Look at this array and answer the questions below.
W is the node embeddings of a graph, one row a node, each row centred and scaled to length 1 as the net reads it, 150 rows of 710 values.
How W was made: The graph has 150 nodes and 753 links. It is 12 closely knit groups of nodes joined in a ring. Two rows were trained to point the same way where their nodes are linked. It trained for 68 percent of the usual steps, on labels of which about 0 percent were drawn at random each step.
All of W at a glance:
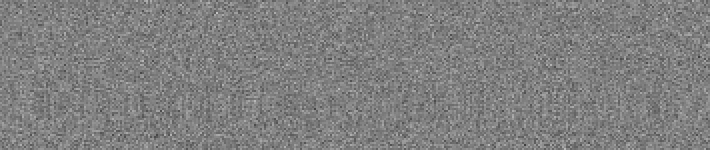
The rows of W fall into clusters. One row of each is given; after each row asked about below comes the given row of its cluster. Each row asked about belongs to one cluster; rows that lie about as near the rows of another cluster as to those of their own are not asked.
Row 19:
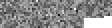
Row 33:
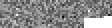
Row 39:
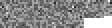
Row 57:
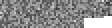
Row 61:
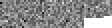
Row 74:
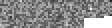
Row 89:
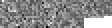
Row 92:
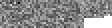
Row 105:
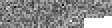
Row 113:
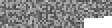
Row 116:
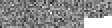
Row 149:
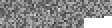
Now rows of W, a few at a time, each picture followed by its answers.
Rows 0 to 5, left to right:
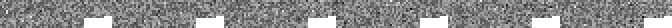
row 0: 149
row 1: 39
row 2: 92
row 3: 61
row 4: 19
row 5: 105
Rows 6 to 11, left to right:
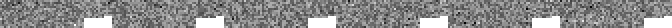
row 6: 92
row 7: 19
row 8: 89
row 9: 39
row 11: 149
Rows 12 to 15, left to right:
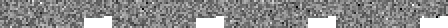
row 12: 61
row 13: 61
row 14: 39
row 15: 57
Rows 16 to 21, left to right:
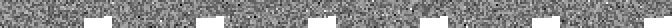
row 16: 33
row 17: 89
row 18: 149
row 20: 89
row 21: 113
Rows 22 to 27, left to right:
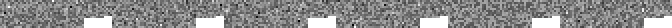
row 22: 74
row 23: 116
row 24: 57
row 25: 89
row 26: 39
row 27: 149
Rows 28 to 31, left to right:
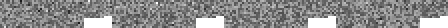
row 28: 39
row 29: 74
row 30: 74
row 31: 19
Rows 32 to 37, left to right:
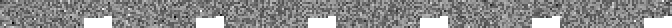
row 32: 116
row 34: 105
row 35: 105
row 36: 19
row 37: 57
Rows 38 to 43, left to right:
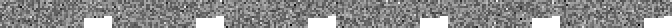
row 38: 105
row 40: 74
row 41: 61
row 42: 39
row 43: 113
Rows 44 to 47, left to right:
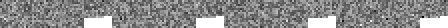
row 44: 89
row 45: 89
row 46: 92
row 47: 57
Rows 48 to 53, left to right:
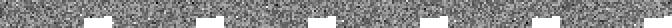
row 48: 149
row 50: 33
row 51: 61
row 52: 149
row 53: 92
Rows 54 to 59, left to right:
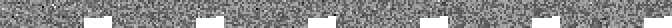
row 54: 33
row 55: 113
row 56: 74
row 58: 19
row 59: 19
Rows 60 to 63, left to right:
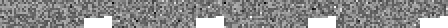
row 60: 74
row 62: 89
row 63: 57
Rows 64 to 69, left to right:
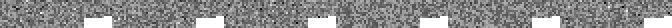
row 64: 61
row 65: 74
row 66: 105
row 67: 19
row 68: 33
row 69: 74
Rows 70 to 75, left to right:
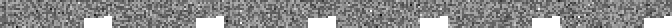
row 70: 113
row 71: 92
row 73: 116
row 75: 19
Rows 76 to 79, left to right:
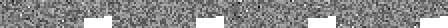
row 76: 92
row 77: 61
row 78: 19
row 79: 113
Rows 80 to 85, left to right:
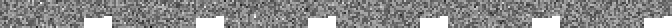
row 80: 61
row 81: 116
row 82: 149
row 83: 33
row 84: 39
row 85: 57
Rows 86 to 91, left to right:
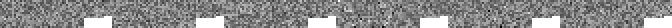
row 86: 149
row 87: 116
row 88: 74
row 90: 149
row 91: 149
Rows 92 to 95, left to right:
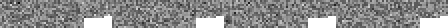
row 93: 116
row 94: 113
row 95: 39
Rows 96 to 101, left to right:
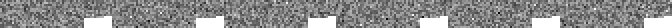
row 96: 113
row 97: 116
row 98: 61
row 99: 57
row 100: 116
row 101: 113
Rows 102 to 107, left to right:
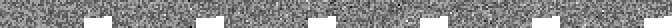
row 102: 33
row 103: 113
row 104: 57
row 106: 92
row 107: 113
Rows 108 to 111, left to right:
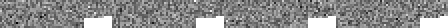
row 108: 113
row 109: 57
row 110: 116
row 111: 116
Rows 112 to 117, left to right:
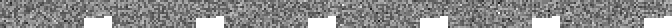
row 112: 149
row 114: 39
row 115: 113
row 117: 105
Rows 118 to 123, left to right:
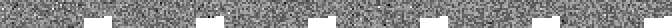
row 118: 39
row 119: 116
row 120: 74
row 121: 33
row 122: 74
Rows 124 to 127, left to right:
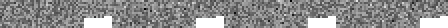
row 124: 105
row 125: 74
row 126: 19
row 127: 74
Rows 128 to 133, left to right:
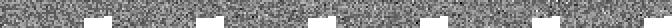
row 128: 113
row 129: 61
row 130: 92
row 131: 74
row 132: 33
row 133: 149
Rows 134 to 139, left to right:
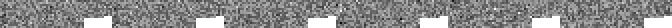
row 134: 113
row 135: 113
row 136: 74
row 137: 57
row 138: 92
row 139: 89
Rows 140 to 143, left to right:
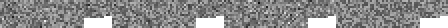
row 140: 19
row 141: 19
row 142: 61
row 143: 39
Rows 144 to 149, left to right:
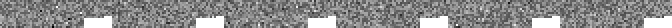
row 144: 149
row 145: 149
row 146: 39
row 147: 33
